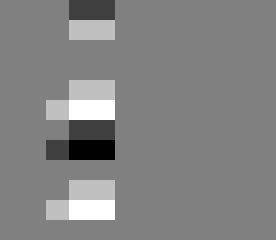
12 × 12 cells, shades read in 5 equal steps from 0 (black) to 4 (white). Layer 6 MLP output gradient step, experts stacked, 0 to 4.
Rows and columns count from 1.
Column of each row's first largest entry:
1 4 1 1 4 4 1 1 1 4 4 1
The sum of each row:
22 26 24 24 26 29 22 19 24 26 29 24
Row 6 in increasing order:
2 2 2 2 2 2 2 2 2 3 4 4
